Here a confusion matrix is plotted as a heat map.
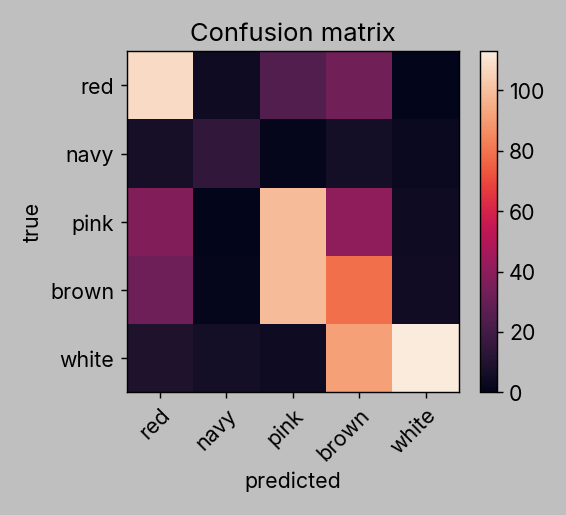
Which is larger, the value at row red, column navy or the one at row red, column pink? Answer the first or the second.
the second
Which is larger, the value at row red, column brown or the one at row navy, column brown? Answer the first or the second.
the first
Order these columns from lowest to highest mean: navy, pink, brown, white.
navy, white, pink, brown
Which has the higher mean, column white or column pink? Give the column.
pink
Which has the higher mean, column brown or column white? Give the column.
brown
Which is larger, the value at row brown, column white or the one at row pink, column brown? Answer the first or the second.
the second
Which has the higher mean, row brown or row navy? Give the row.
brown
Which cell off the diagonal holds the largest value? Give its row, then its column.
brown, pink
